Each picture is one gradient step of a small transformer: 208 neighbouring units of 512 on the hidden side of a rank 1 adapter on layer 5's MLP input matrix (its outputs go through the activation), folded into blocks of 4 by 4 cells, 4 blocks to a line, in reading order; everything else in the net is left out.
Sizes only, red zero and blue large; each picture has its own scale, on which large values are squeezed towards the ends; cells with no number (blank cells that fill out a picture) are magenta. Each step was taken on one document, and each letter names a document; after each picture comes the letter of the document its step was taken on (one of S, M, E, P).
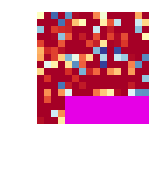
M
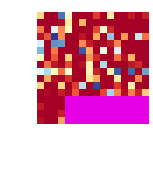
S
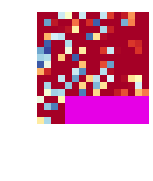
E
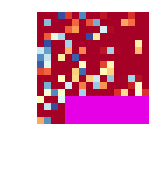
E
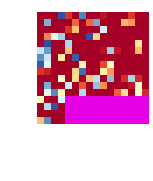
E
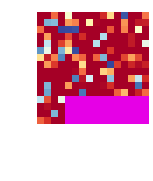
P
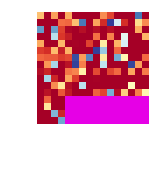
M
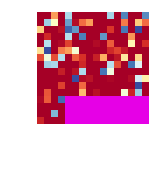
P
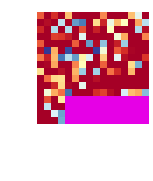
M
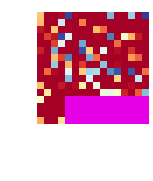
S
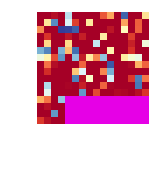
P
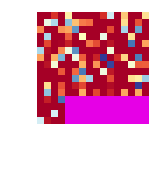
P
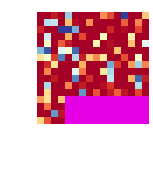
P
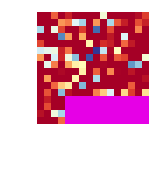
M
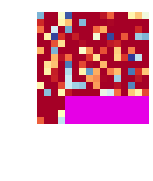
S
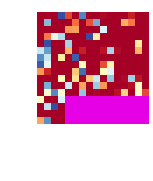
E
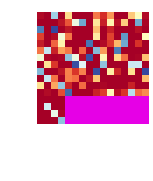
M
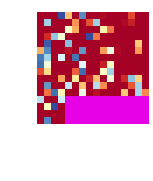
E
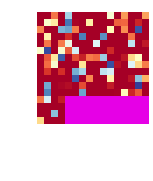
P
